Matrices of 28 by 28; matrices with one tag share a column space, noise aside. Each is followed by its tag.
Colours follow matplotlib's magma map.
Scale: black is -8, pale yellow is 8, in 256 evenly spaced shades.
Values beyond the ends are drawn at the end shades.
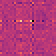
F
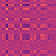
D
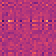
F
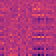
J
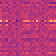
F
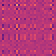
D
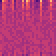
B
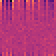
B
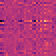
F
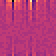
B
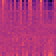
B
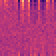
B
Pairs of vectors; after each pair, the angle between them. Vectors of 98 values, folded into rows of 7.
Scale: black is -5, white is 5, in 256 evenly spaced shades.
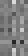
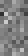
partly aligned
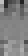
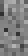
partly opposed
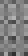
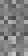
nearly opposite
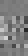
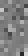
orthogonal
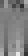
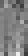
nearly parallel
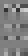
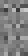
nearly parallel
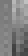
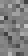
orthogonal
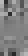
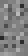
orthogonal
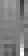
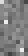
partly aligned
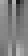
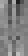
nearly parallel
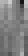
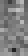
partly opposed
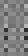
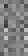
nearly opposite
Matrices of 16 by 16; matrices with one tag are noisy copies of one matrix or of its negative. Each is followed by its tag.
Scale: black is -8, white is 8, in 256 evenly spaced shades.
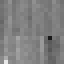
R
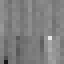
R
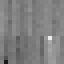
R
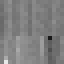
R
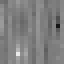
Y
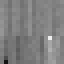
R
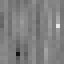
Y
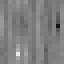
Y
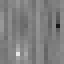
Y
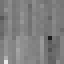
R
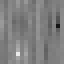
Y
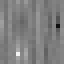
Y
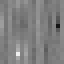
Y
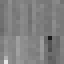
R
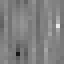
Y
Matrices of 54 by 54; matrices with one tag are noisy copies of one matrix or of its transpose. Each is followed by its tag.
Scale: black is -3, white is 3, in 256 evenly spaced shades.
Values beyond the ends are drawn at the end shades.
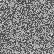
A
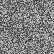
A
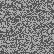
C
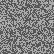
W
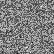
C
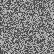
A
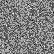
W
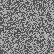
A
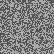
A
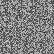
C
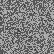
A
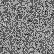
C
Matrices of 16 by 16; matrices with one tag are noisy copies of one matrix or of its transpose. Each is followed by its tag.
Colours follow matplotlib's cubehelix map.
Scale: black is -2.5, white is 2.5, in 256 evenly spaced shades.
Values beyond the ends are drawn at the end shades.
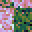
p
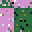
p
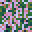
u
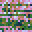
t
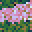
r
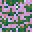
u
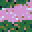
r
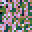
u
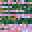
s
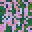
u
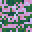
u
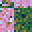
p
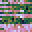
s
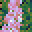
r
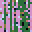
t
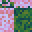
p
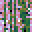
t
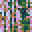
t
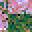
p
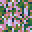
u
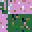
p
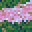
r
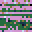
t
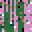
s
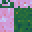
p
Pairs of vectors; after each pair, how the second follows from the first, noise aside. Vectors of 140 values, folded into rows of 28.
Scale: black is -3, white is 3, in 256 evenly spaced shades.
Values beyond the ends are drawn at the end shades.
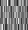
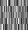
copied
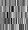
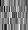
wrapped around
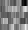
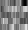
copied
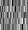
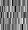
copied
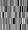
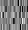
copied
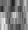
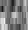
copied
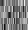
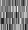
wrapped around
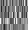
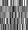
wrapped around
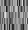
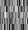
copied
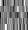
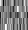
copied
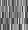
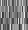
copied
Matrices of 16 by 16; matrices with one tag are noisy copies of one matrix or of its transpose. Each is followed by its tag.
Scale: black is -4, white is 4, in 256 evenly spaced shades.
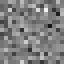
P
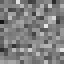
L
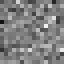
L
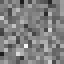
L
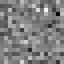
P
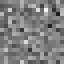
P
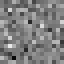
P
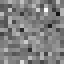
P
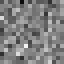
L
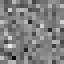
P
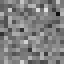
P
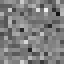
P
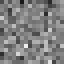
L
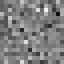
P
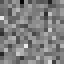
L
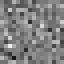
P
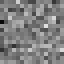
L
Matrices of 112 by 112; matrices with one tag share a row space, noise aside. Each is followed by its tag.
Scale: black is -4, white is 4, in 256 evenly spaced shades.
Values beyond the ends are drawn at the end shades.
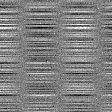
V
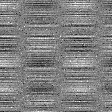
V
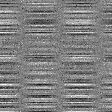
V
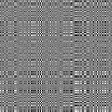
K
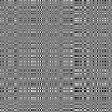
K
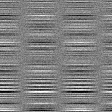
V
